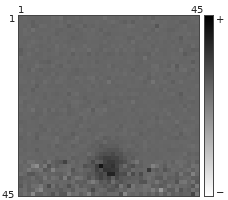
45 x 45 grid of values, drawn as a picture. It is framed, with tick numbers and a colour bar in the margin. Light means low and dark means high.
Seam: horizontal, 80% of the way down, the top part calmer. Histogram: skewed, a long tail of high values. Odd rows or columns: none. Bumps: one, in the bottom middle. Ninth with the highest average: bottom middle.
